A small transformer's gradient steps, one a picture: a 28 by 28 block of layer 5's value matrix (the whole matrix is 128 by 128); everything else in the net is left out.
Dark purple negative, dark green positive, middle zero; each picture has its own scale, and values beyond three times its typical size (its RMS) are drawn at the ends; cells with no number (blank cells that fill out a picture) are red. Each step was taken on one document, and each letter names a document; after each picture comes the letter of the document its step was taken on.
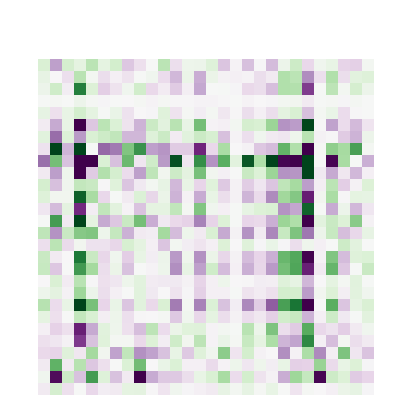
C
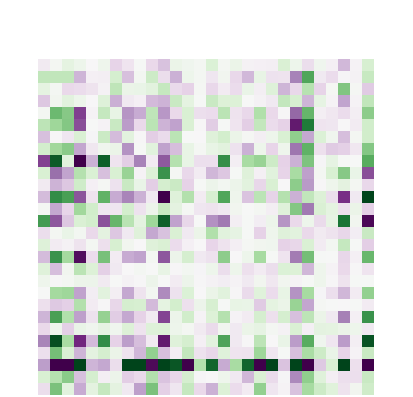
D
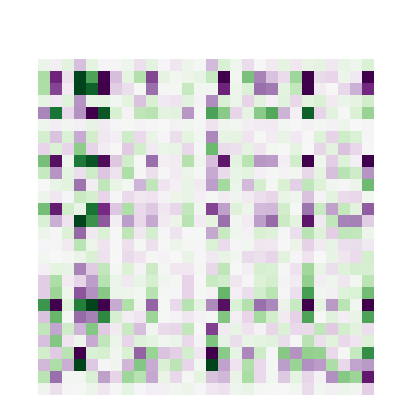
D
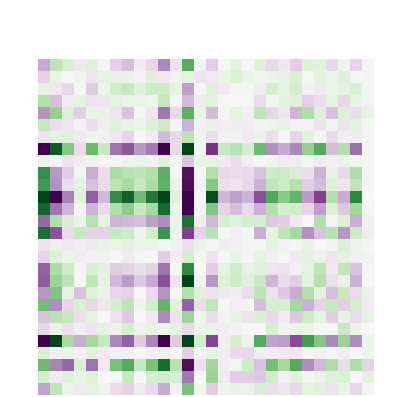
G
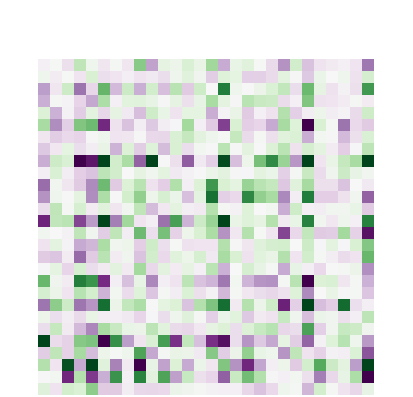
C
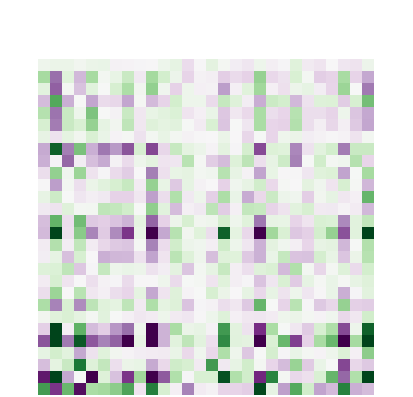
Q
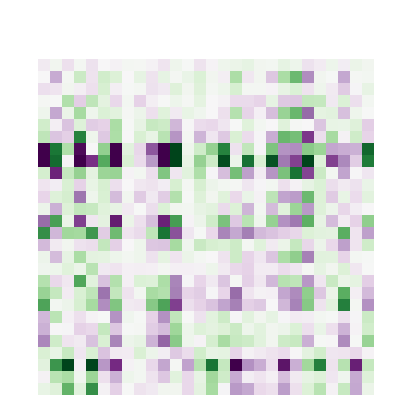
C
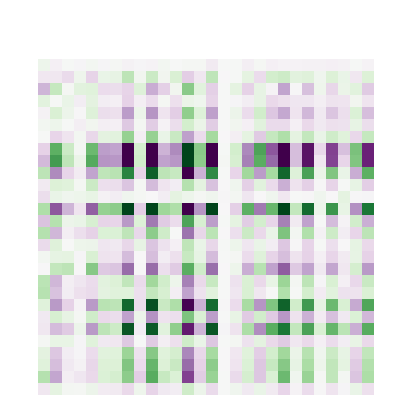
G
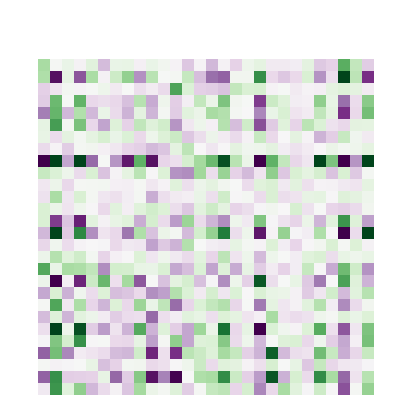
Q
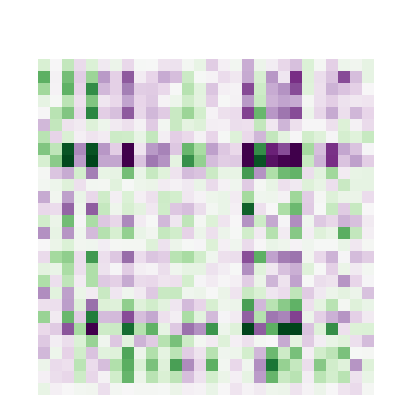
G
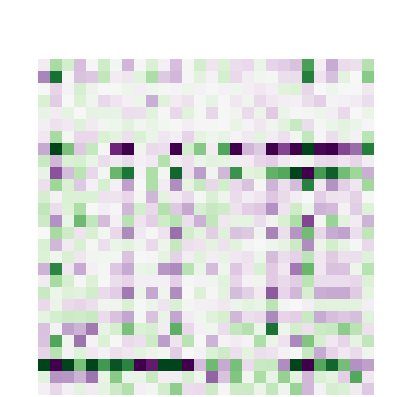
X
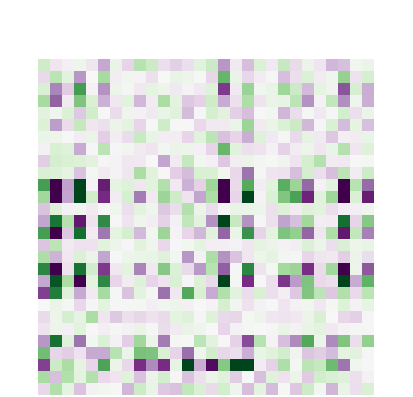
G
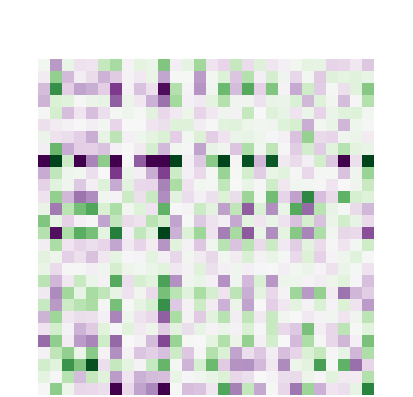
C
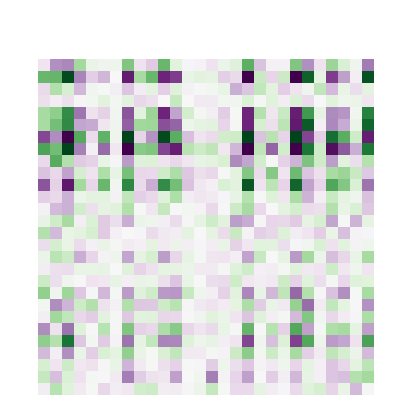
X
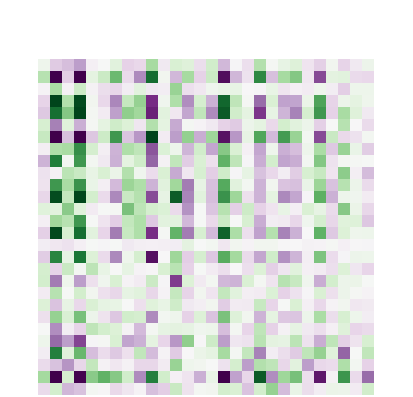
Q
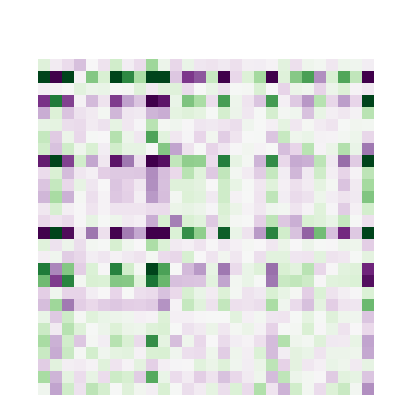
Q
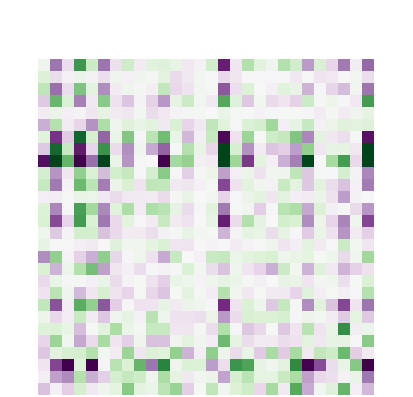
D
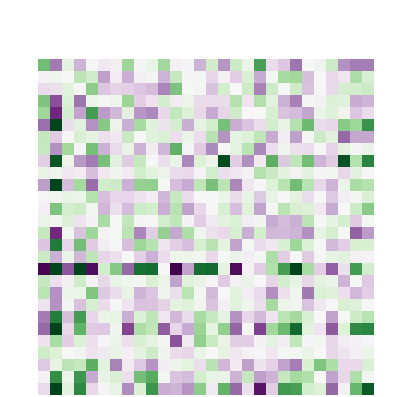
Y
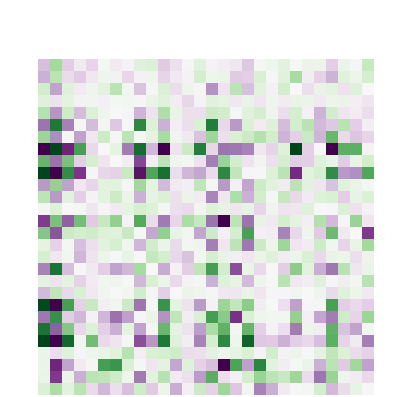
Y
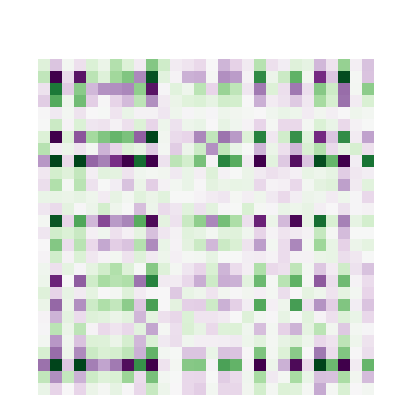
Q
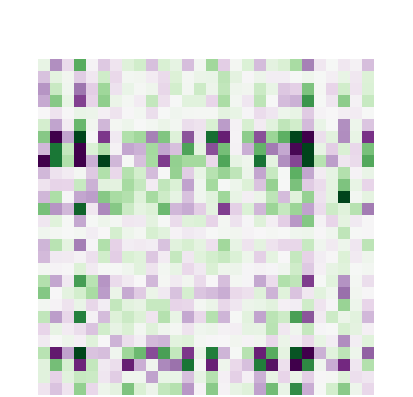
C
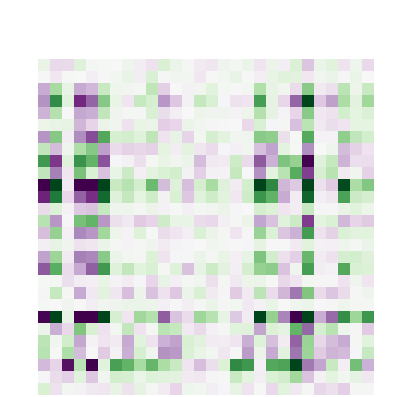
X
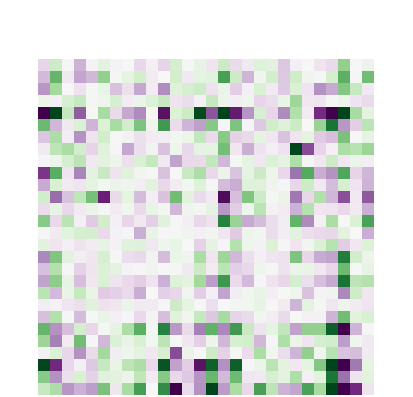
Y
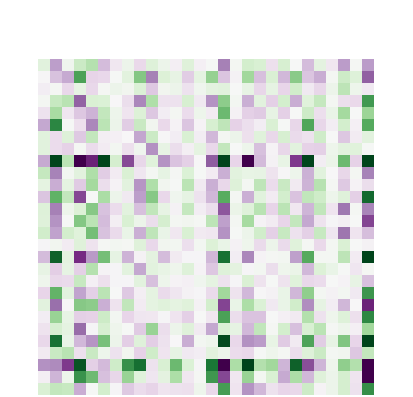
D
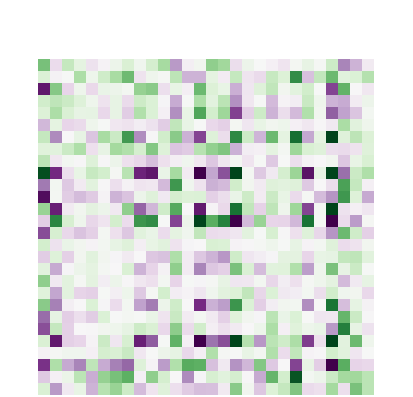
Y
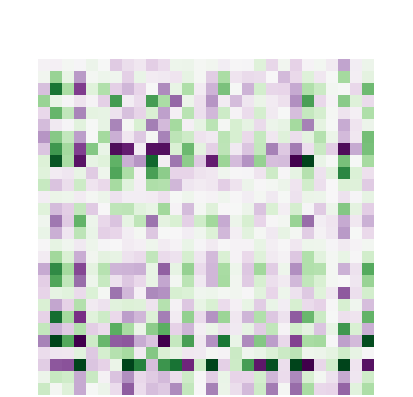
D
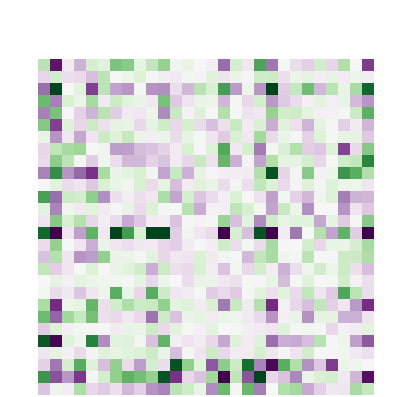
Y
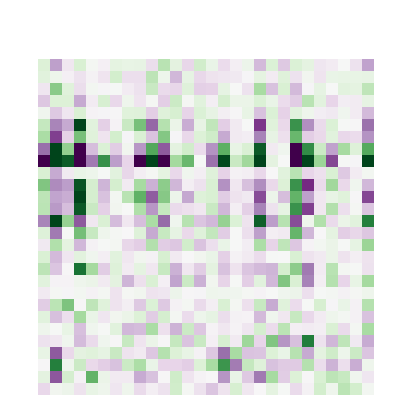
C
